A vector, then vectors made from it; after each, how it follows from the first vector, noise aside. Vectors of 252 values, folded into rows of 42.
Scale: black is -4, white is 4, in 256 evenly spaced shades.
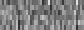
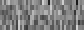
negated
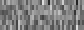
negated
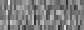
wrapped around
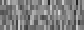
negated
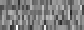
wrapped around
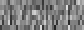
wrapped around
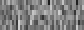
negated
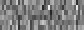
wrapped around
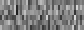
wrapped around
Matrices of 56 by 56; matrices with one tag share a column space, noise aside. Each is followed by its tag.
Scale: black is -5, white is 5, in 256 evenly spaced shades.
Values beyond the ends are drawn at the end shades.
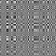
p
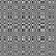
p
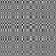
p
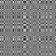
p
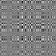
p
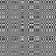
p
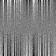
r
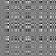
p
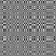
p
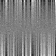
r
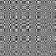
p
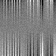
r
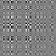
p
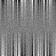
r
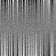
r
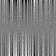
r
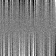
r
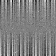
r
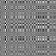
p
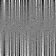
r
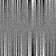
r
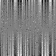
r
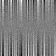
r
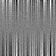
r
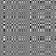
p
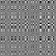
p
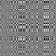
p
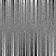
r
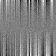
r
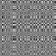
p
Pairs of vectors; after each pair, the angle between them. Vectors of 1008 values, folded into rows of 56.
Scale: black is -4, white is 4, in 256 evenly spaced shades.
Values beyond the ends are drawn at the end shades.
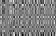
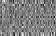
nearly opposite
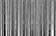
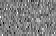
orthogonal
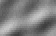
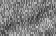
partly opposed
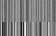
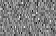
orthogonal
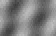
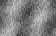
nearly opposite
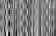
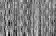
nearly parallel
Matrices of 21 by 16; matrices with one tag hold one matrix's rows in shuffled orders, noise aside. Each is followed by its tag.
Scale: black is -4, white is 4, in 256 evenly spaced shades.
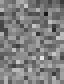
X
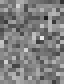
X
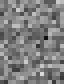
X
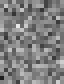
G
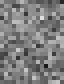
X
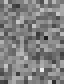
X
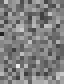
G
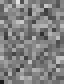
G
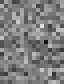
X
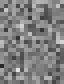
G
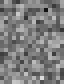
X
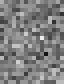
X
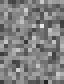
X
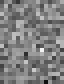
X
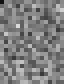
G
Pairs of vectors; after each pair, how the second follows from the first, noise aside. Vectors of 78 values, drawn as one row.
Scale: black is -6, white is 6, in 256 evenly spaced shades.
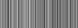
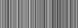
copied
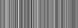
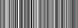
scaled up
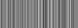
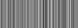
copied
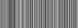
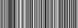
scaled up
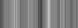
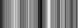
scaled up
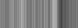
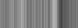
copied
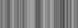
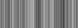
copied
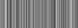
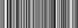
scaled up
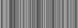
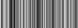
scaled up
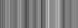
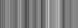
copied
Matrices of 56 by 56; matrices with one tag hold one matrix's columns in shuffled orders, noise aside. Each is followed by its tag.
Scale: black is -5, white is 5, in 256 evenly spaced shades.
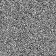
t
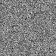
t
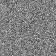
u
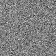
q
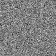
q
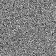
q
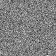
u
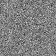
q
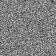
u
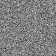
t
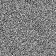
u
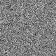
q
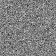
q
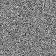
q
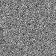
q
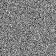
t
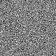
u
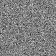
q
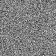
u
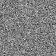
q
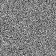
u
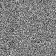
u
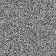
q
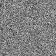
q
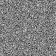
t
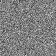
u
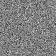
q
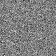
u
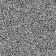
u
